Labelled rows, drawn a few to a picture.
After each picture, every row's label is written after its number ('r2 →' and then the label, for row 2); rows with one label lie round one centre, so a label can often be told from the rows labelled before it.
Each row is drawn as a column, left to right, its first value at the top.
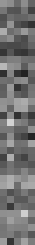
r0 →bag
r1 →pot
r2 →bag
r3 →bag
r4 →bag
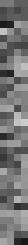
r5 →bag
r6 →bag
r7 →pot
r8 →pot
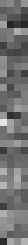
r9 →pot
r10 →bag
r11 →bag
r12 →bag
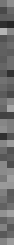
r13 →bag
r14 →bag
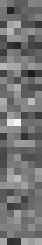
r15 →bag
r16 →pot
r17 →pot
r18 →bag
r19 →bag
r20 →bag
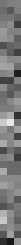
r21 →pot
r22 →pot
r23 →bag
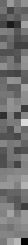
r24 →bag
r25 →bag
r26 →bag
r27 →pot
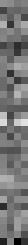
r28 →pot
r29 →bag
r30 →pot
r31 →pot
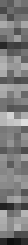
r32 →pot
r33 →pot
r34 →pot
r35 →pot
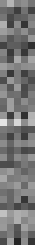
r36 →pot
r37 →bag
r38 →pot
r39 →bag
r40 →pot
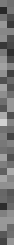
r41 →pot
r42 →bag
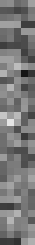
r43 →pot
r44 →pot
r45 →pot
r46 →bag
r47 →bag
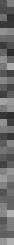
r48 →bag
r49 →bag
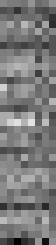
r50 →pot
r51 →pot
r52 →pot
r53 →pot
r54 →pot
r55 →bag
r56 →pot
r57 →bag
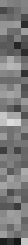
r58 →pot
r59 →pot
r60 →pot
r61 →bag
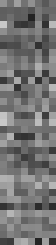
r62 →pot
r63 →pot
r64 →bag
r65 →bag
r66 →bag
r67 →pot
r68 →bag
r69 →pot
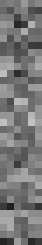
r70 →pot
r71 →pot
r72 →bag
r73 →bag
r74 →pot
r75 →pot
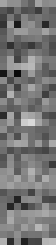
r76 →bag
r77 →pot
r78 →bag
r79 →pot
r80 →pot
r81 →pot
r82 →bag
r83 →bag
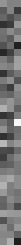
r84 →bag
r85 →bag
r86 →pot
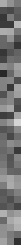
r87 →bag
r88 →bag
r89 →pot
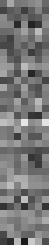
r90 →pot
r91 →pot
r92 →bag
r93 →pot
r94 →bag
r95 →bag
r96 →pot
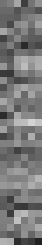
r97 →bag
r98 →bag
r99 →pot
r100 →pot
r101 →pot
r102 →pot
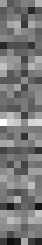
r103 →pot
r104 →pot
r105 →pot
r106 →bag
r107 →pot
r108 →pot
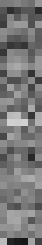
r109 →bag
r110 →pot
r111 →pot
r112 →pot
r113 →bag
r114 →pot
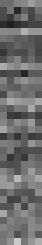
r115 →bag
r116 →bag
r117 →bag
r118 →bag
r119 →bag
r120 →bag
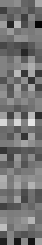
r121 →pot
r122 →bag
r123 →pot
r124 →bag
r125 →pot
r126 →bag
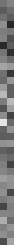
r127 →pot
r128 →bag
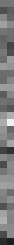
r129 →pot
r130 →pot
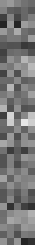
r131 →bag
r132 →pot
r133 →bag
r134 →pot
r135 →pot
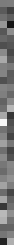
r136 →pot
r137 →bag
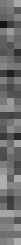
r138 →bag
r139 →bag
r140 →bag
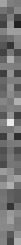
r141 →bag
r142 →pot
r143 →bag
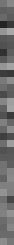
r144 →bag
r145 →bag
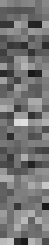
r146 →bag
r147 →bag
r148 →pot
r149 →pot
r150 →bag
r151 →bag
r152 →pot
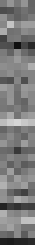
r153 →pot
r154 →pot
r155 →pot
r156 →pot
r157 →pot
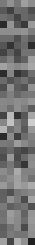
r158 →bag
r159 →pot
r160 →bag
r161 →bag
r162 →pot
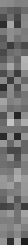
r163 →bag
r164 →pot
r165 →bag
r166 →pot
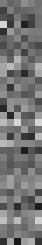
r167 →pot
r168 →bag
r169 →pot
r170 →bag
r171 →bag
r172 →pot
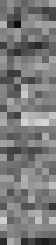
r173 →pot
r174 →bag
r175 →bag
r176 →pot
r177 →pot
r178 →pot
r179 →pot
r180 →pot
